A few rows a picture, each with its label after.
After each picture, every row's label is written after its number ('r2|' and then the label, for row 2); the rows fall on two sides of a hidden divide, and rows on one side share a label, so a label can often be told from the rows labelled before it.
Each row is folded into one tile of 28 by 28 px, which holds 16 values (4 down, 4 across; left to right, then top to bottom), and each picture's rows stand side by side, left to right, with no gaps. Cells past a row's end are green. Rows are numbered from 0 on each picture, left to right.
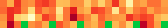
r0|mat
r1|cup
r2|cup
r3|cup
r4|cup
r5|mat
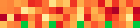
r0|cup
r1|mat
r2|mat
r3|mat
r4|mat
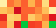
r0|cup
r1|cup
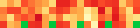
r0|cup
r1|mat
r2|mat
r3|cup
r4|mat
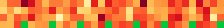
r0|cup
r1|mat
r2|cup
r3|cup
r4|mat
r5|mat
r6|mat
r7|mat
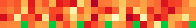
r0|mat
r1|mat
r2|mat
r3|mat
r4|cup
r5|cup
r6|mat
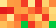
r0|cup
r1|cup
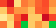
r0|cup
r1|cup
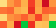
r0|cup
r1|mat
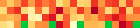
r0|cup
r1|cup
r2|mat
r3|cup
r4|mat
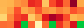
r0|cup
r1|cup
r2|mat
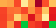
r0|mat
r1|mat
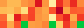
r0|cup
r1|mat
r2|mat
